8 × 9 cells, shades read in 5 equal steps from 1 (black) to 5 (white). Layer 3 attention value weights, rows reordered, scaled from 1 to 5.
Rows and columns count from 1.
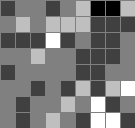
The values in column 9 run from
2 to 5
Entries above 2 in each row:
5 6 3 6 6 6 7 6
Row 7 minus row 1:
1 -1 0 1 1 -1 4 1 -1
